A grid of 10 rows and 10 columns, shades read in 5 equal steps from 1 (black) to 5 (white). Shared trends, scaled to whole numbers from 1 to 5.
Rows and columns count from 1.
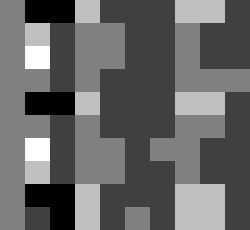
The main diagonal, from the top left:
3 4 2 3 2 2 3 3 4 2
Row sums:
25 26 27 26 25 25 28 26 25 27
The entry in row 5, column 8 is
4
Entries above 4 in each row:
0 0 1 0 0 0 1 0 0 0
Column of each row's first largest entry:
4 2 2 1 4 1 2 2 4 4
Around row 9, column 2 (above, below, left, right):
4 2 3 1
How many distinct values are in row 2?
3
